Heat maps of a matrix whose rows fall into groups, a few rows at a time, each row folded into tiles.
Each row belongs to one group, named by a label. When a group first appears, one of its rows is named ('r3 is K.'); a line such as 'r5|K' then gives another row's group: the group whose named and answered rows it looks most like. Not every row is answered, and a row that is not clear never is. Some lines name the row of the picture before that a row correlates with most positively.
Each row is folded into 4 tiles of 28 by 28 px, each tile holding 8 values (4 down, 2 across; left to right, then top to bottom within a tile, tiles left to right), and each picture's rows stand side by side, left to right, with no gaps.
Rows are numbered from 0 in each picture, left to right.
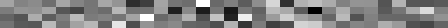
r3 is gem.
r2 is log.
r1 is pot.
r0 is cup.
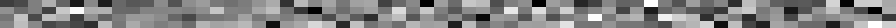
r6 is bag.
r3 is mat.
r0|bag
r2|log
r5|pot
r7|log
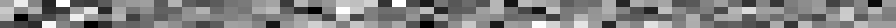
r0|gem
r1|gem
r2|log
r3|gem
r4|log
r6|bag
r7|mat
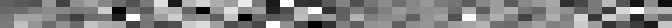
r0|log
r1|log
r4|log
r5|bag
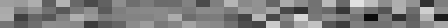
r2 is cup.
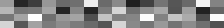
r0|pot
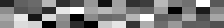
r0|bag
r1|pot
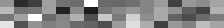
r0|pot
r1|log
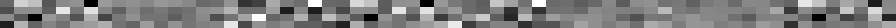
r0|mat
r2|pot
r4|pot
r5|log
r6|log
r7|mat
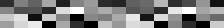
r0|bag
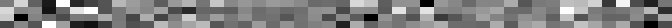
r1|cup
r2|mat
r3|mat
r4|cup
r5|gem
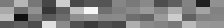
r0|gem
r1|mat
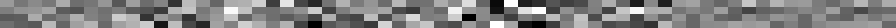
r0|cup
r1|bag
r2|gem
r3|cup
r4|gem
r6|cup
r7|cup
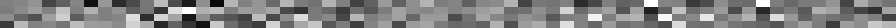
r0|mat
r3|log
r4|cup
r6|pot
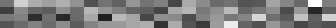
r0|mat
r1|bag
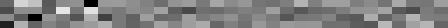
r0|mat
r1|cup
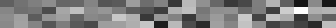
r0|bag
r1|bag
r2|bag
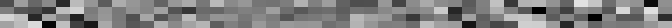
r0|bag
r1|cup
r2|cup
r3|log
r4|log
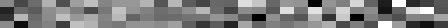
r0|log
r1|gem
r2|mat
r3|gem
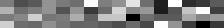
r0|pot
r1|gem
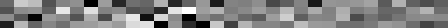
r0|mat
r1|bag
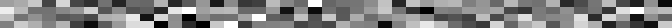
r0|gem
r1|bag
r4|cup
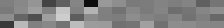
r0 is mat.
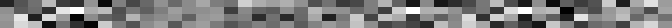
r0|bag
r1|log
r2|mat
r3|bag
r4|bag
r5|log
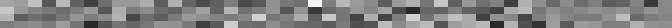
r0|gem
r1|gem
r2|pot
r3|cup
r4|bag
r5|mat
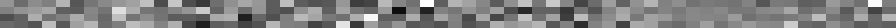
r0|cup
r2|gem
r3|pot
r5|log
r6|mat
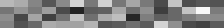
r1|gem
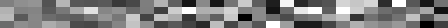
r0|gem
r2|gem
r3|gem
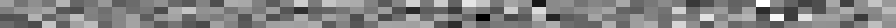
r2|cup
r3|cup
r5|cup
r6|pot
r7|log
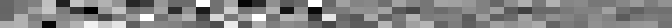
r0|log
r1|pot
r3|cup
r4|cup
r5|cup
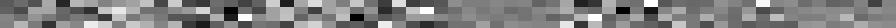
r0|log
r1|gem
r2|log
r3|gem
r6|pot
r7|mat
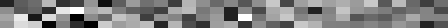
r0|bag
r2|log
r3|gem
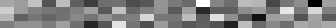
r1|pot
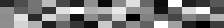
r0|bag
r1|gem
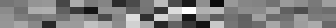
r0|log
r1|bag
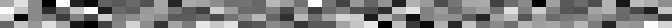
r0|gem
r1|log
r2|pot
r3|bag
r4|mat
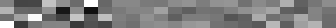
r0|pot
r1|cup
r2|cup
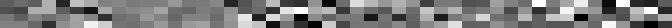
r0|log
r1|cup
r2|bag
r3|mat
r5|gem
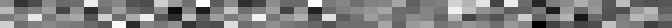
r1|pot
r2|pot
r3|cup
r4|gem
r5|gem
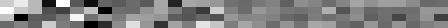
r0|gem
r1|log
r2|log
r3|mat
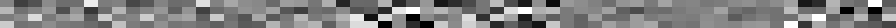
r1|pot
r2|cup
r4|bag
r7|pot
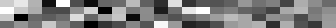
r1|gem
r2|bag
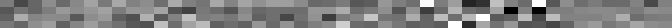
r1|cup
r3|pot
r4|pot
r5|mat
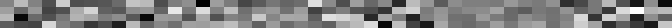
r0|gem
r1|mat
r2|pot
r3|bag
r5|bag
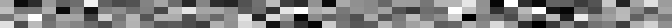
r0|pot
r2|bag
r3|cup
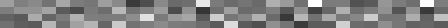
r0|cup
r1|pot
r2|pot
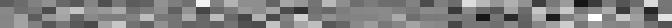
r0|bag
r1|pot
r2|cup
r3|mat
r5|pot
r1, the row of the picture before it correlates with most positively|3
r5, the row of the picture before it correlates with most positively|1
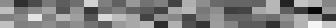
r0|pot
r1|bag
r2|log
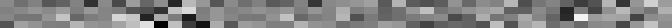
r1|bag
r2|mat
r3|gem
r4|cup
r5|log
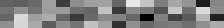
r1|mat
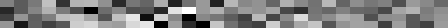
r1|bag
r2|cup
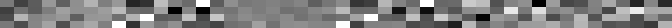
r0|log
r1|pot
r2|mat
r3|pot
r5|bag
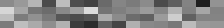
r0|gem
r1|mat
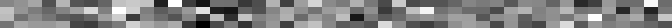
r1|gem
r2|log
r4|bag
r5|pot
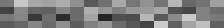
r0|mat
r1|cup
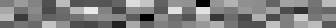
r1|mat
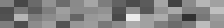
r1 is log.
